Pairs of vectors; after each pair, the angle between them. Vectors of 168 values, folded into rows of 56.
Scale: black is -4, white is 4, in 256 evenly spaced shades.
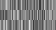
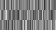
partly opposed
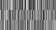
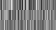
nearly parallel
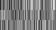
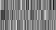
partly opposed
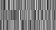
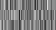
nearly opposite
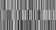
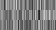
nearly parallel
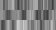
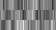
nearly parallel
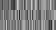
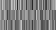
partly opposed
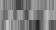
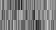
partly aligned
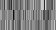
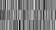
orthogonal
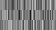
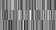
nearly opposite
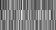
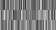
partly aligned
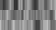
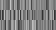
orthogonal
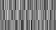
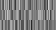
nearly parallel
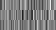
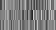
nearly parallel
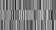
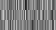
partly aligned
